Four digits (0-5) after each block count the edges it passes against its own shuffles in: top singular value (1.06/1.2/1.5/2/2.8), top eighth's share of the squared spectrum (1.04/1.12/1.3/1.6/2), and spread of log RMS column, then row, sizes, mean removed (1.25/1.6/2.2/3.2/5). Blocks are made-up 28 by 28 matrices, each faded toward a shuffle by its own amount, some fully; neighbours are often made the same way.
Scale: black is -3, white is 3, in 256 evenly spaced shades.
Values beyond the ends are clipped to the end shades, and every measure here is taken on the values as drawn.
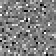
0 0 0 0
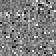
0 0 0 0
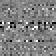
2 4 0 3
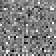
1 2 0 2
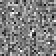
0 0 0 0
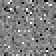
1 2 0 0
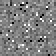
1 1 0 0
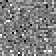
0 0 0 0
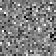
0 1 0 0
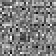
3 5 2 2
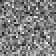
1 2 0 0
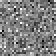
2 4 1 0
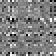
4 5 3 3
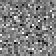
2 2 0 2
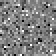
1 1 0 0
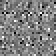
3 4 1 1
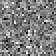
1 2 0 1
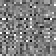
3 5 2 2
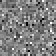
0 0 0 0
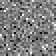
0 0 0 0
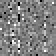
2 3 2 0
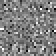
2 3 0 1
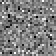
0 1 0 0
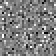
2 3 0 1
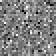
1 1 0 0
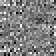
3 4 1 1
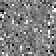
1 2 1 0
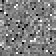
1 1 0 0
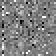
2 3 2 0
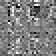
3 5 3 2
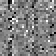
3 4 2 0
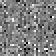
2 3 1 1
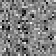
2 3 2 0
